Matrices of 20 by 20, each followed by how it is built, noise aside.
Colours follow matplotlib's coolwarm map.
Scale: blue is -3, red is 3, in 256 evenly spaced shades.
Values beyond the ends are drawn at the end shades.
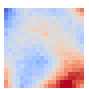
smooth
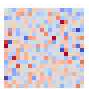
noise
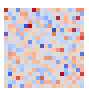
noise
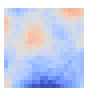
smooth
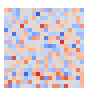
noise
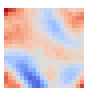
smooth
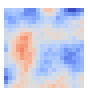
smooth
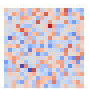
noise
